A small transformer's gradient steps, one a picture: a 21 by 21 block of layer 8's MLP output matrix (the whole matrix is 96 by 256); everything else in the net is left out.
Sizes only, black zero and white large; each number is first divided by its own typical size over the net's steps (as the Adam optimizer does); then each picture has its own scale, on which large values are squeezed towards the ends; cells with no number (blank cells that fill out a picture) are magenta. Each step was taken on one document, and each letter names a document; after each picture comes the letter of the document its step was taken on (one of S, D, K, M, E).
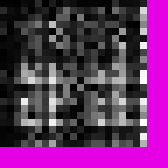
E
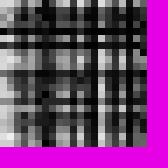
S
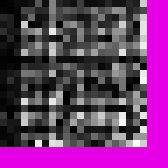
E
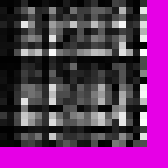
E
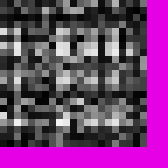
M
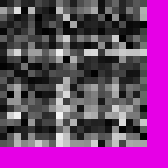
M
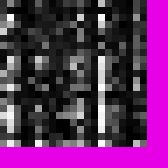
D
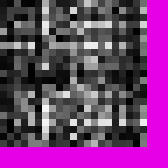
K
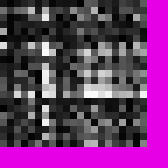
K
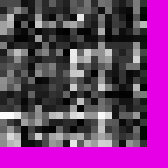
D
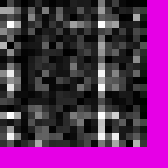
D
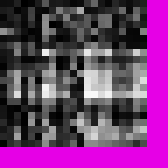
K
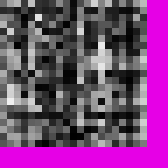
S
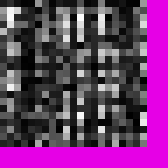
D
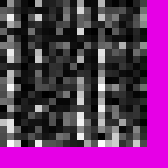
D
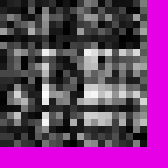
K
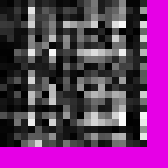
E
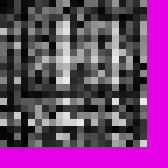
M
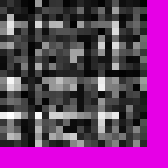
D
